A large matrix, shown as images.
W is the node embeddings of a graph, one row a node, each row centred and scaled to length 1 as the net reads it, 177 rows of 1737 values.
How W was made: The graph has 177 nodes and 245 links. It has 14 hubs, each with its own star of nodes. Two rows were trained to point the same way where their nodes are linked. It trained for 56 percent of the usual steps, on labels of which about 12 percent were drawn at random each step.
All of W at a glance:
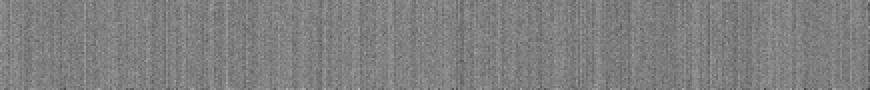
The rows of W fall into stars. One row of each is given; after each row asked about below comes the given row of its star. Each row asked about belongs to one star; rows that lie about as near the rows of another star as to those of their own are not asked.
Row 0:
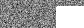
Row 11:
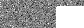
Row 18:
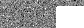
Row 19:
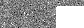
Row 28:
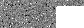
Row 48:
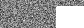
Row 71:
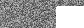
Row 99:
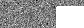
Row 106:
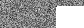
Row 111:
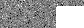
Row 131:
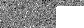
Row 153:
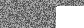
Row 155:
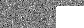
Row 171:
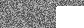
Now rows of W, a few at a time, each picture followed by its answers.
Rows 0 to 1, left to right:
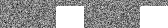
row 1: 131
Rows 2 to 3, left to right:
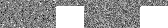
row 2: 71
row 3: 71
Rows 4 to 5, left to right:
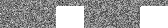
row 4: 48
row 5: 171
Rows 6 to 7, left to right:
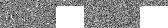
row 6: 11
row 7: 11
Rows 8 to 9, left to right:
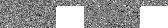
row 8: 106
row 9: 106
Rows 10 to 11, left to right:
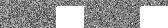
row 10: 19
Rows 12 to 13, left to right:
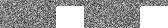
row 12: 99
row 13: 131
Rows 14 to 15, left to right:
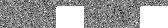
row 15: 155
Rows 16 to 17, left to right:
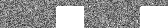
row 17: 71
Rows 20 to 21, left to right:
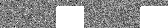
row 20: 171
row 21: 155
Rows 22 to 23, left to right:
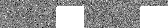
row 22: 171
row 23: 11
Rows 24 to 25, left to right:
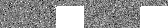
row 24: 131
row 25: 19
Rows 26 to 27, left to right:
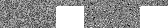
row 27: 71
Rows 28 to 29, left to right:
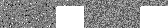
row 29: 0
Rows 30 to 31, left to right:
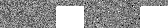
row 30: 171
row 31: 11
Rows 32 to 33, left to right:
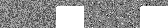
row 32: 131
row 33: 171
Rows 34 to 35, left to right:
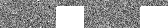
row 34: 153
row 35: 19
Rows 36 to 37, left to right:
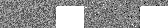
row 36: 99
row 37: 171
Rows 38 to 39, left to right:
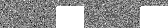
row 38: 106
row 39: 171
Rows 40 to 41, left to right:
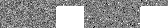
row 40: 171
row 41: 0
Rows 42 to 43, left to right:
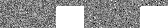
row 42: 11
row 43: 153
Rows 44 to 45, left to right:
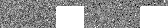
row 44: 28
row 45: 48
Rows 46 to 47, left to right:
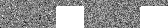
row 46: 106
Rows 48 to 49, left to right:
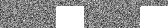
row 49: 11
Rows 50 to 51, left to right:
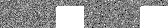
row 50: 155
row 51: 153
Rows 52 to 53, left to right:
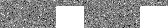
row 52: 71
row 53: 71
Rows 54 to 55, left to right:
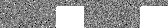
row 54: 48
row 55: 18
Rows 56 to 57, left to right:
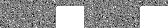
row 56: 18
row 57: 155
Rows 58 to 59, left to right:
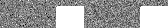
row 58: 155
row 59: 18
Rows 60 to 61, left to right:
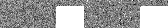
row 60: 71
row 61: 18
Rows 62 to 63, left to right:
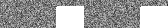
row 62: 153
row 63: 155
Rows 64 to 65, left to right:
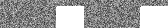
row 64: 171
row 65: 153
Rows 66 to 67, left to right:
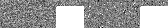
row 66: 71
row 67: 153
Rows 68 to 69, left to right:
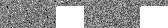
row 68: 19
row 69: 11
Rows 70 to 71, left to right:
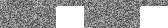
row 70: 11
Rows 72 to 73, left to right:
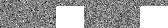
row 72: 155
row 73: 131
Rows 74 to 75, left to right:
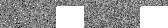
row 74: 0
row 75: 99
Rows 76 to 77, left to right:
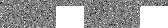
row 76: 71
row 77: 106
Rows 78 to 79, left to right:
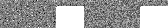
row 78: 18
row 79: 111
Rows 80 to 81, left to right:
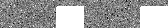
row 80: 131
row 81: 99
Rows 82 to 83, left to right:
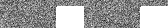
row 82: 171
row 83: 11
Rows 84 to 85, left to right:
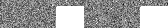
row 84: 48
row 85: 48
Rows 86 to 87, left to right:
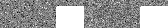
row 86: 18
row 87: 19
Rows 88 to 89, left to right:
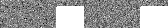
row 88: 11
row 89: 48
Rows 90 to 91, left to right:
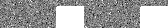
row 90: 153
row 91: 11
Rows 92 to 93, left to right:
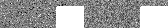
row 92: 171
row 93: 71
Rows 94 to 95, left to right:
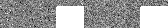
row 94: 106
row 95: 111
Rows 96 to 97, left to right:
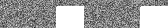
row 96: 171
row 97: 153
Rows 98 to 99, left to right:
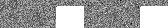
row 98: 155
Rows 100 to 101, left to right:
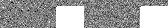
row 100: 111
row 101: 153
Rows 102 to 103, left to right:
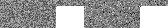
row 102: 71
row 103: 171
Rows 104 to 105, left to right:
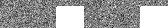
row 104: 28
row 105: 155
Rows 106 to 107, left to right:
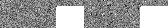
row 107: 155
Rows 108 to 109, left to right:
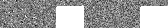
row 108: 131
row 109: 11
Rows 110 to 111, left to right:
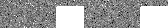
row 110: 48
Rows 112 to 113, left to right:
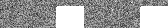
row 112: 155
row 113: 18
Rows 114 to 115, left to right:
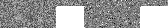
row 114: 48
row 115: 11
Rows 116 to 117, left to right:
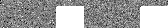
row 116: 71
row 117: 171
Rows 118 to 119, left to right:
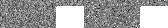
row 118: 131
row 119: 131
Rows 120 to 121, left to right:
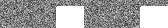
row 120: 171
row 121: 106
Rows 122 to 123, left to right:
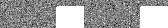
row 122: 18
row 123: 106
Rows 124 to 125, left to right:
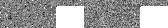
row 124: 111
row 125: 71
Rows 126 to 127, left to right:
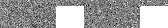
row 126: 19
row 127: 106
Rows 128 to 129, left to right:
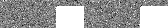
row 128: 18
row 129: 99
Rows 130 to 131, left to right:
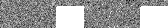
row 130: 106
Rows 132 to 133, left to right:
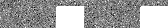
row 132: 155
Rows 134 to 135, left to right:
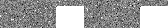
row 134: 28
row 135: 0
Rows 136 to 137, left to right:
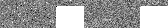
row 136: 155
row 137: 71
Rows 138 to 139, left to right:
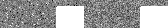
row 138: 28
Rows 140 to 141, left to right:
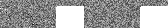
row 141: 111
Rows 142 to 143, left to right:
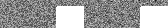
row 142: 106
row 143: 153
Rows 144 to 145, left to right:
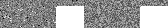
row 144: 111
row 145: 48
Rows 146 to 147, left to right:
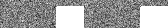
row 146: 111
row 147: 18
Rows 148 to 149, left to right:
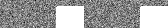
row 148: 131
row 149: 18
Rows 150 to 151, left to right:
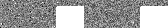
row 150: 106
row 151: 48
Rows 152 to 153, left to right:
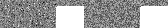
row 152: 18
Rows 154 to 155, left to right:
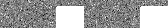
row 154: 71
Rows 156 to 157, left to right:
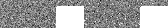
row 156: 0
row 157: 131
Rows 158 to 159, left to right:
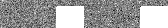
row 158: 18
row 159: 155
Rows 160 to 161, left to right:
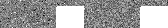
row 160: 19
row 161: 131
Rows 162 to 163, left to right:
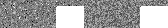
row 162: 28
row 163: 28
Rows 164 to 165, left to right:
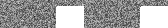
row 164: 106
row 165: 18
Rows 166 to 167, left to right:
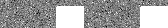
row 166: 155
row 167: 19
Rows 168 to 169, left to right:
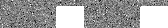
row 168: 48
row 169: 18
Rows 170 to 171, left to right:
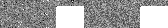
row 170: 153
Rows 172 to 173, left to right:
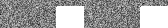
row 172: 11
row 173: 131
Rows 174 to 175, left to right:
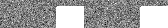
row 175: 19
